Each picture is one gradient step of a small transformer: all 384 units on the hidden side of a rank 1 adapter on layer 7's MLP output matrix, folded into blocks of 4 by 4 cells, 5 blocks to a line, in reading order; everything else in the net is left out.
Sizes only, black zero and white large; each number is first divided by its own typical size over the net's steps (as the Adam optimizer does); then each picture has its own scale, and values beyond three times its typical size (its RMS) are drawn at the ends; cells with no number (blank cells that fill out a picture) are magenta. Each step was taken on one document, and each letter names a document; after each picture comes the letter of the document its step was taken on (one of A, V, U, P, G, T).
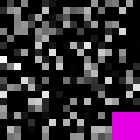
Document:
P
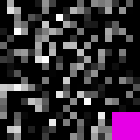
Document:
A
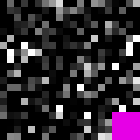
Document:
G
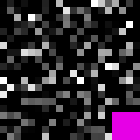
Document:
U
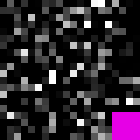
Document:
G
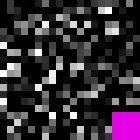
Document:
G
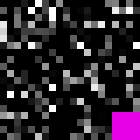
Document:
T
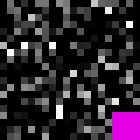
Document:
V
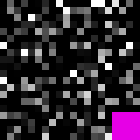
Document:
U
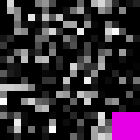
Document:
A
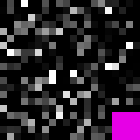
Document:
U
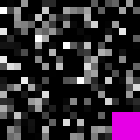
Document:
P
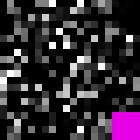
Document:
A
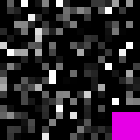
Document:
U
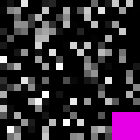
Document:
P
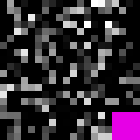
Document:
G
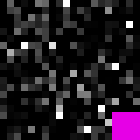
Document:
V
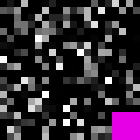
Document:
P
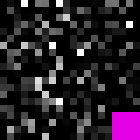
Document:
U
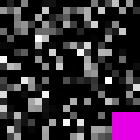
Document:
P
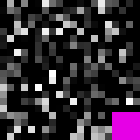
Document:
G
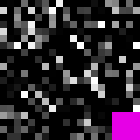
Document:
T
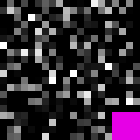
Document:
G
